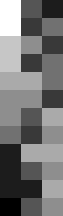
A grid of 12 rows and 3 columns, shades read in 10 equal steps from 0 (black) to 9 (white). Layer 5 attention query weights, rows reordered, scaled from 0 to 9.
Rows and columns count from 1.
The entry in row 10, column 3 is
5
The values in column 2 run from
1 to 6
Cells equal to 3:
4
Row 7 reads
5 3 6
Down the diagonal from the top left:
9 2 2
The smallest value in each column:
0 1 1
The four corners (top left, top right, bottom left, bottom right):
9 1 0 5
